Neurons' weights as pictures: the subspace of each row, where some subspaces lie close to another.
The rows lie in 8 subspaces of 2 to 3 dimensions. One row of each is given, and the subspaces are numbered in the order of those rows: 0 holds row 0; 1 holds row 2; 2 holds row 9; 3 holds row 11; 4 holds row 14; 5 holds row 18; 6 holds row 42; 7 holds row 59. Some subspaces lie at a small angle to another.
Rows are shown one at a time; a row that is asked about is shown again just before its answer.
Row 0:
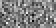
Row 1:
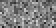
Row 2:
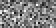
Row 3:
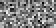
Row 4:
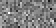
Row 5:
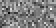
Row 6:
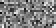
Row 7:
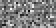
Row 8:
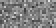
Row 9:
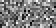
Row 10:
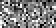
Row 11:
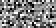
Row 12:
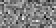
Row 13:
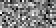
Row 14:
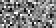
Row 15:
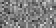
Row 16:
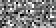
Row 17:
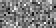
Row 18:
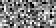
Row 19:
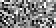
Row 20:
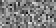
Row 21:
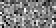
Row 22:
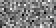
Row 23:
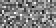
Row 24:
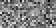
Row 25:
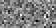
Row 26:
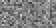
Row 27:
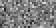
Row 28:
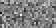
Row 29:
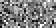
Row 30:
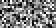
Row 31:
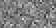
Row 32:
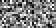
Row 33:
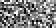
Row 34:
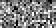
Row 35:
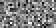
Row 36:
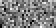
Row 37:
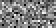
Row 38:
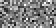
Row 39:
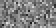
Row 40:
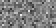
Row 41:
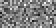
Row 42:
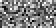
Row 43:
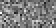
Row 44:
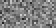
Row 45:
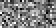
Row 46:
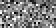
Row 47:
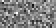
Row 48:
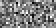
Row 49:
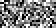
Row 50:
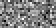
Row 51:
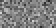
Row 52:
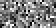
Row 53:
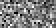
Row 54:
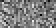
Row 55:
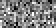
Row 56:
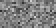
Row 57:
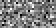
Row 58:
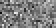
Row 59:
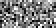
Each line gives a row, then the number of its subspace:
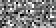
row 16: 3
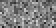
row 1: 1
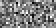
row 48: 0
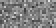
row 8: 7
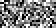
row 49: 2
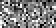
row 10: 4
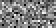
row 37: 7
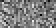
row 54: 0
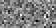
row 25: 2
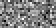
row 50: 5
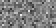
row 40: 3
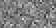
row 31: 2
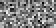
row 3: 1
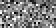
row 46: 1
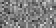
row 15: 4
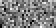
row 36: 5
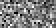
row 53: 4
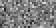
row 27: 5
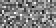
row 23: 7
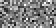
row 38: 6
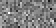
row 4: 7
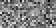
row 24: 5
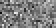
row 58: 4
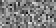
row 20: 0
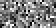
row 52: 2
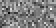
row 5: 7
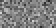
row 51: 6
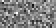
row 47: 0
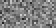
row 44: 6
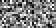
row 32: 6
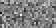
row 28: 1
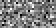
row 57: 3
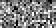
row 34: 7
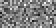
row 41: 6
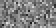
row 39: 2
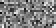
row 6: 1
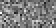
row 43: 4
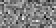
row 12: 2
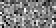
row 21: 1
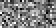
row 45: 5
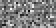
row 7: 3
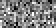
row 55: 7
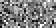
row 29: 4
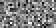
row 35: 1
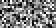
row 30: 6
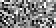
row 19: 0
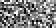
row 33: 0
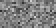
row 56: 1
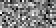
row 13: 5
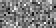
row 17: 7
